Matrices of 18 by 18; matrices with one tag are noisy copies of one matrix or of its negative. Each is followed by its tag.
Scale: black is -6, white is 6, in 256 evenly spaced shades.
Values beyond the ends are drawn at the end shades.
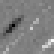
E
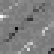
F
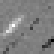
E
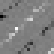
F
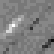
E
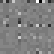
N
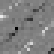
F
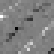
F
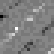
F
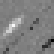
E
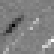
E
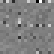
N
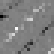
F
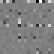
N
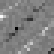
F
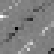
F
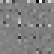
N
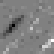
E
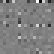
N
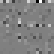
N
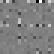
N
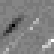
E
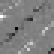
F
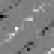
F
